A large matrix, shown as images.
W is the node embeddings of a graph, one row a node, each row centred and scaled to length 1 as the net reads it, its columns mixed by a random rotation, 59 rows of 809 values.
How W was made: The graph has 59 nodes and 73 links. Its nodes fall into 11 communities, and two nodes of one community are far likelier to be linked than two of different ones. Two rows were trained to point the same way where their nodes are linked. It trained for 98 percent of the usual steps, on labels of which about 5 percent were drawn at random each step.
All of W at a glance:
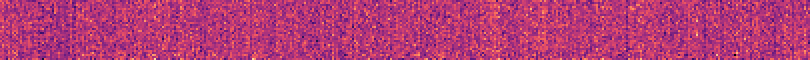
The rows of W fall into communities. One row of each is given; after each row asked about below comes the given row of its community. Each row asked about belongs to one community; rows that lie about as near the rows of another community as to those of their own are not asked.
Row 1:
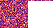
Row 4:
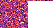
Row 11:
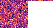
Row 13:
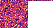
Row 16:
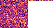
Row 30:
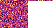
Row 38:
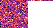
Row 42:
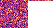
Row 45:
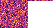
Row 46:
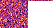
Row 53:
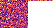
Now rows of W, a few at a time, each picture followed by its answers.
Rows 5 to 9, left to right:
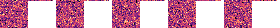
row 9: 53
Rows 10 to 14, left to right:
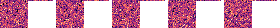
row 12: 11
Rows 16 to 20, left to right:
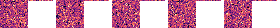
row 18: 4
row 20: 45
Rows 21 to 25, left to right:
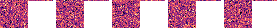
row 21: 4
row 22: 13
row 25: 46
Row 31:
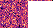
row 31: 1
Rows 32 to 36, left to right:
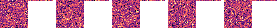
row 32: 53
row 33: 16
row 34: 30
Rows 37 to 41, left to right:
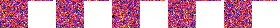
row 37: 38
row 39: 46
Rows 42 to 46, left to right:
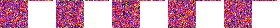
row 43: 1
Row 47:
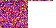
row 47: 42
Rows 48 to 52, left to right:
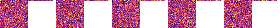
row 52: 30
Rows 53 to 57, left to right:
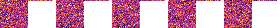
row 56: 30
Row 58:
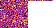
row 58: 16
